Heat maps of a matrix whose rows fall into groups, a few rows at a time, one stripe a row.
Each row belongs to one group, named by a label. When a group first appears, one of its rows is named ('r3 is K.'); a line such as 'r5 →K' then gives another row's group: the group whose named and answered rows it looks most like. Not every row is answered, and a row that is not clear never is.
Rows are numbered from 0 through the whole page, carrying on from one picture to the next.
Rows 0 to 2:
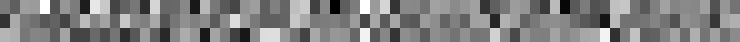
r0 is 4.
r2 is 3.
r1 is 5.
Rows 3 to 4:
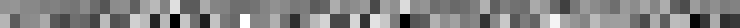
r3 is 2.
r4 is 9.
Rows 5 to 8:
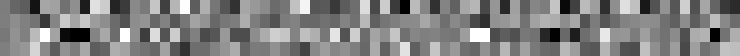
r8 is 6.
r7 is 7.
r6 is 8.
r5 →4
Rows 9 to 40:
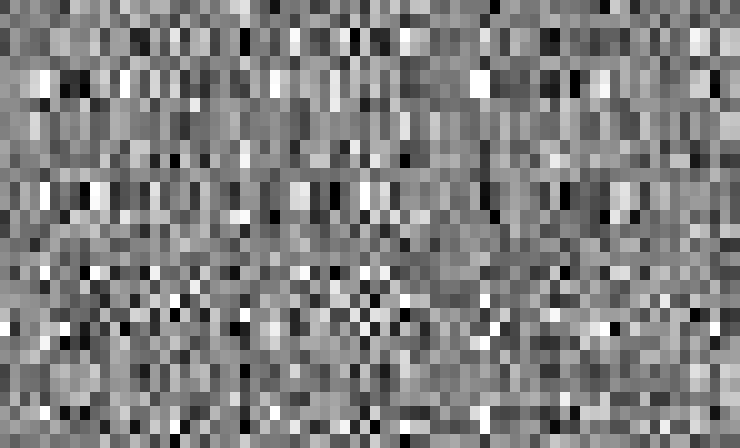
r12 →2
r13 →9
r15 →7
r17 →6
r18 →6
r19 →9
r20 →9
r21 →8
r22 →4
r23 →4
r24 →5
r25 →2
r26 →4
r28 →4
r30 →2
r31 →9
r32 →3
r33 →7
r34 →6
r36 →2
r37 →6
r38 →7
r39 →2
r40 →9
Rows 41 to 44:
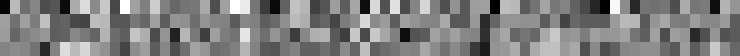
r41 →5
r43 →9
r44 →8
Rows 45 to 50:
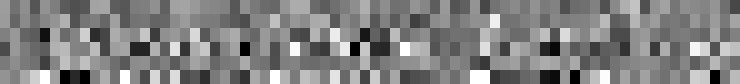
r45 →4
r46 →3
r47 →6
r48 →2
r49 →8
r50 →7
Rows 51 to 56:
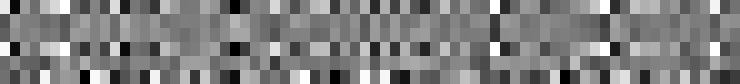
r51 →3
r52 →5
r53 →5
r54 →3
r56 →4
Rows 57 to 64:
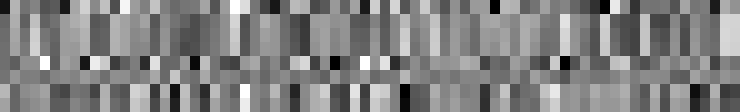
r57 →5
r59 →6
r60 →6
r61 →4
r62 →2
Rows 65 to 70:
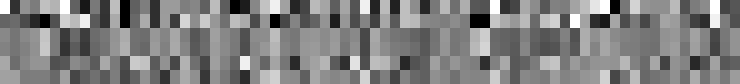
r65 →3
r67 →7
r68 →7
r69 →9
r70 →3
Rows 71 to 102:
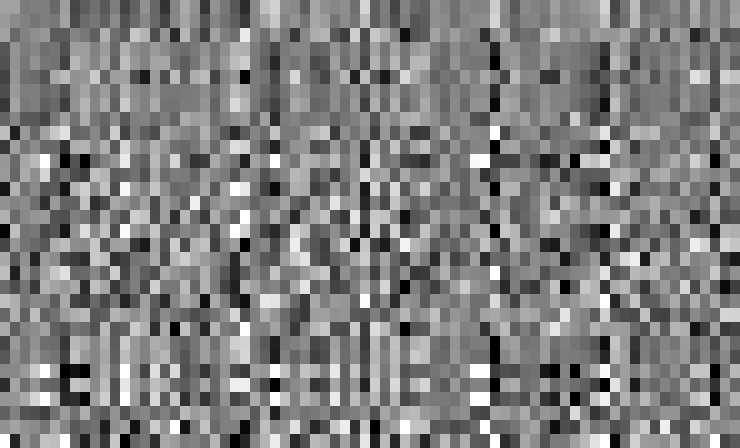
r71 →3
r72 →3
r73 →9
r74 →5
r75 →5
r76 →2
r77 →5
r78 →5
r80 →3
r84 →5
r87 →5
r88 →2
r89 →4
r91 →4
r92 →3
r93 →6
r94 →9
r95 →5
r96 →5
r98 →5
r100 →8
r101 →2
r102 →3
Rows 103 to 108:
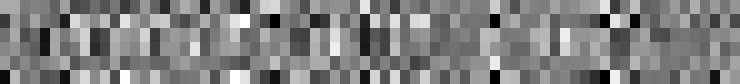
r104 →5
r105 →6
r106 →6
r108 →5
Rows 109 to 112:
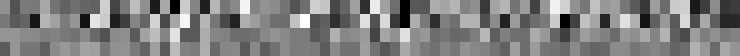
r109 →9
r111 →2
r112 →2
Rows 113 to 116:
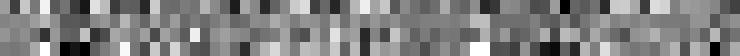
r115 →6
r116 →7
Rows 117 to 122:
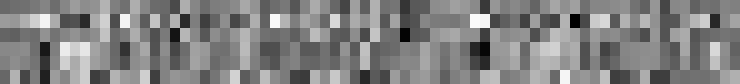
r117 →9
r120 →8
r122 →6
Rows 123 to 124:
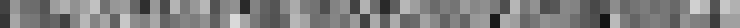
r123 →2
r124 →5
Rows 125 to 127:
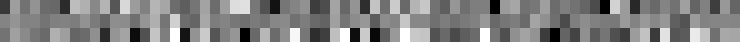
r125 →5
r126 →2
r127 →2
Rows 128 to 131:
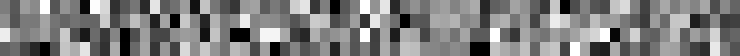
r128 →4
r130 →3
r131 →8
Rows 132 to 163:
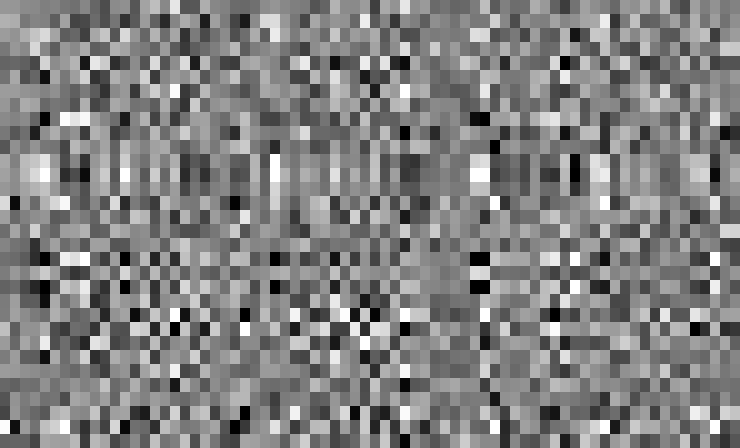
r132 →2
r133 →3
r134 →7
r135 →6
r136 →4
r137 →6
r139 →6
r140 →8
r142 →5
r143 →7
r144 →7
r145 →7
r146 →3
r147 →9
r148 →6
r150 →8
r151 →7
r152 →8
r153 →6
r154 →2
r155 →9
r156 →4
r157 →6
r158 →2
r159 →9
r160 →5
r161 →2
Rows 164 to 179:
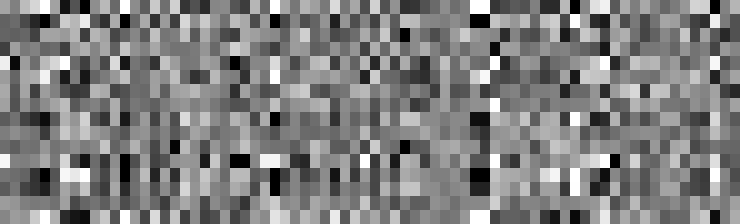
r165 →8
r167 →5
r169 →7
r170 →4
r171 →3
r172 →8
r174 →9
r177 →8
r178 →3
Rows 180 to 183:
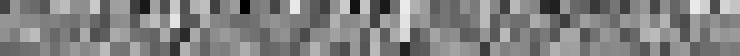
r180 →2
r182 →6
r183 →9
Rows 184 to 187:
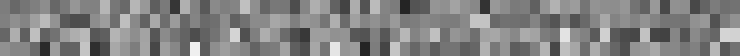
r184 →9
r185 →7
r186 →6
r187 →6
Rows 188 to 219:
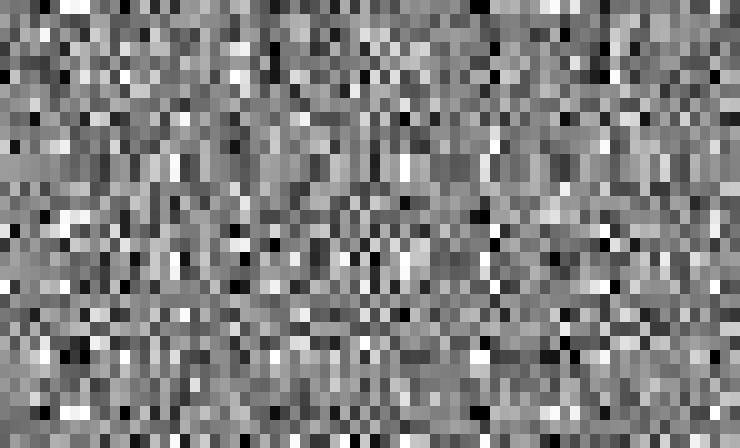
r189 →4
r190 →4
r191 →5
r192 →8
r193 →5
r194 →9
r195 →6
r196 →4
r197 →3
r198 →3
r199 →2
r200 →2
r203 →8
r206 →2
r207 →2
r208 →3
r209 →5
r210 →4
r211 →6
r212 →4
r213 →7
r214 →7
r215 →6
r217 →8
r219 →2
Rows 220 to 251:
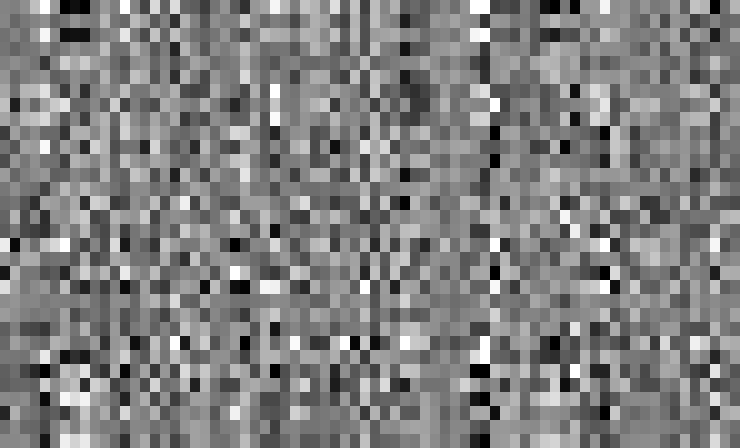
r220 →7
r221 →9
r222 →7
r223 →9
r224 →8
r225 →9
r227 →3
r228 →7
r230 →4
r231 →5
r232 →9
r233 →8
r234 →4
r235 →6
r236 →8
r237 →3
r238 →6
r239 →5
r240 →3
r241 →2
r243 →8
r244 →2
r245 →7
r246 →8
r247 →4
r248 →8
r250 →8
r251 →8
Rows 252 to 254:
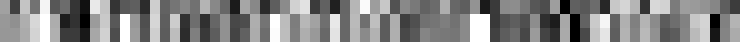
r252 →4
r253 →7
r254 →7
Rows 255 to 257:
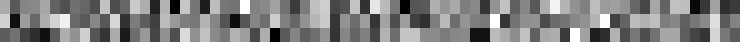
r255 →9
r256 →3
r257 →8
